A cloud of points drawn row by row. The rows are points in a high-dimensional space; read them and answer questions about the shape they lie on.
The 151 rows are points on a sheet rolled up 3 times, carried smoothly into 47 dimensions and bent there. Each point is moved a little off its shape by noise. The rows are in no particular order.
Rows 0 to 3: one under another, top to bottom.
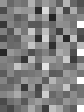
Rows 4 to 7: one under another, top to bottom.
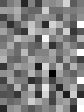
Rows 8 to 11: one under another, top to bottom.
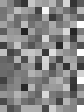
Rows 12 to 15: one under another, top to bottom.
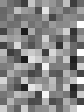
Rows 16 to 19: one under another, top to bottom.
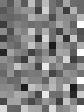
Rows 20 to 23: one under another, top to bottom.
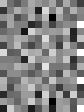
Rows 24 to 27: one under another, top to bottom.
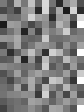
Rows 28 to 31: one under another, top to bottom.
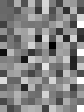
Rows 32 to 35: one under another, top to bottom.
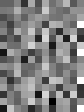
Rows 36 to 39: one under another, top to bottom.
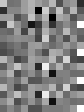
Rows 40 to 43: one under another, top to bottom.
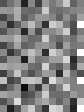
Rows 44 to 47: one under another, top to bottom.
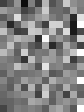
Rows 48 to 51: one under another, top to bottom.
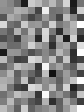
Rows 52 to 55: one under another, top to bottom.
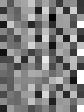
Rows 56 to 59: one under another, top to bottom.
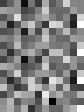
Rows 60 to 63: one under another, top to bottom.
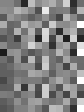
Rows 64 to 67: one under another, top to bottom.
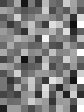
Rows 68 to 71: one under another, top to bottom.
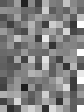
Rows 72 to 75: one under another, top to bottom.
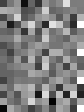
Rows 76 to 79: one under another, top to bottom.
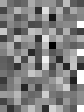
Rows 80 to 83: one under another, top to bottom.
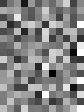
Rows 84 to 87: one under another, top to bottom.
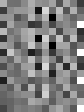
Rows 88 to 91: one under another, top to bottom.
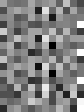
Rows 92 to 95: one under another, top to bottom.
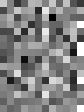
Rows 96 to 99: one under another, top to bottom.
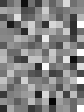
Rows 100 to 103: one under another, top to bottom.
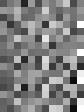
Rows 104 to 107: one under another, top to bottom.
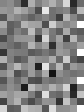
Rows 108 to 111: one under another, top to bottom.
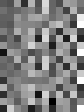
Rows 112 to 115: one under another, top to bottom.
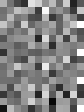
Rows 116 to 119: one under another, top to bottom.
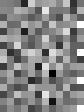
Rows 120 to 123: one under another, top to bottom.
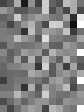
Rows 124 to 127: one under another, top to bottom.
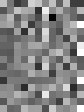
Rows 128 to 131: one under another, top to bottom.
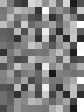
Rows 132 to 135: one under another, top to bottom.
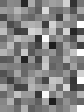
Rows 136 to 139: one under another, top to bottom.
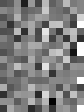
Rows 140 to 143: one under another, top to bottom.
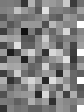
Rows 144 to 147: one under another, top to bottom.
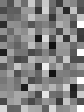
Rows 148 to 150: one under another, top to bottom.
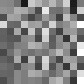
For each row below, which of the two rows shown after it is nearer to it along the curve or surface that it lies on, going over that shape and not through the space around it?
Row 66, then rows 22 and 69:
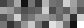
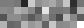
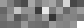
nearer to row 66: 22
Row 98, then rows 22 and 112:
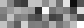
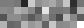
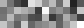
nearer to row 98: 112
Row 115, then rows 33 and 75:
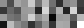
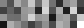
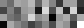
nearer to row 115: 33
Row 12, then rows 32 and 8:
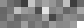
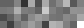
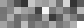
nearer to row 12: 32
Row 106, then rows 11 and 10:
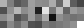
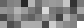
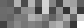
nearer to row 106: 11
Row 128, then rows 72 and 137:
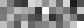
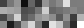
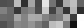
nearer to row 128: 72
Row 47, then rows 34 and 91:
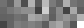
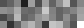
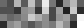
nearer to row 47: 34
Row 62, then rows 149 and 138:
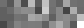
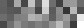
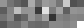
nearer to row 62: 138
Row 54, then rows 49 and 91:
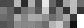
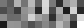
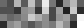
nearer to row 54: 91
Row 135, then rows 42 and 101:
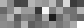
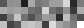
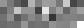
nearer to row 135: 101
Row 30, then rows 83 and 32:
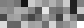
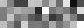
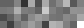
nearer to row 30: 83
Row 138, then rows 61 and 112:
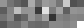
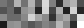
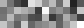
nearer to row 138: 112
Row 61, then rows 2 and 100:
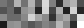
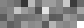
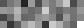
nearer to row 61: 100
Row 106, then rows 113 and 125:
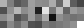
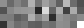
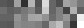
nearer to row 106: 113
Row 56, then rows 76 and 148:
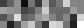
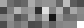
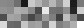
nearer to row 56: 148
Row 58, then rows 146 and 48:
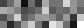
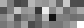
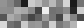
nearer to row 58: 48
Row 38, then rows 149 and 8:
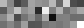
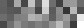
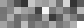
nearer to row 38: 8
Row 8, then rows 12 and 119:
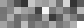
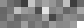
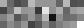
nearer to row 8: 119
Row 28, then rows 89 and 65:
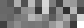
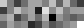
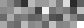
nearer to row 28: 89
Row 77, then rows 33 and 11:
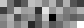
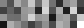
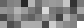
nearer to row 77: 11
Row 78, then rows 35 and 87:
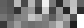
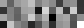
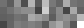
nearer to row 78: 35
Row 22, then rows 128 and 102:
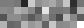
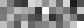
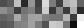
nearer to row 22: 128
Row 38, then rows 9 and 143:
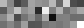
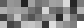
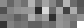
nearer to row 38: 143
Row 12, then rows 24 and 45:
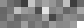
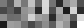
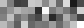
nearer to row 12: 45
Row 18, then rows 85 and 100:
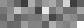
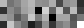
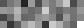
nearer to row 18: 100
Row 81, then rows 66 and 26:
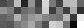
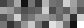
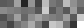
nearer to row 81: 66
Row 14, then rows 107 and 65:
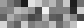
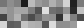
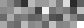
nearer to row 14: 107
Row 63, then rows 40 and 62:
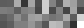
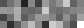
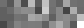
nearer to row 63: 40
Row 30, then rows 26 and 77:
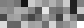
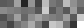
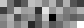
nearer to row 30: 77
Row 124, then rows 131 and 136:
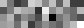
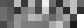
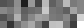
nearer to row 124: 136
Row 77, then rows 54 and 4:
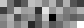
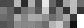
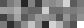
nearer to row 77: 4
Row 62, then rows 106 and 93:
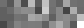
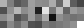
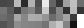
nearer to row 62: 106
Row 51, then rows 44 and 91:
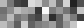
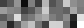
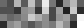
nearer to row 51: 44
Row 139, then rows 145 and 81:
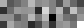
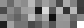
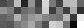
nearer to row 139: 145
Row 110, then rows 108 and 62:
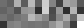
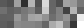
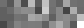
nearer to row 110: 108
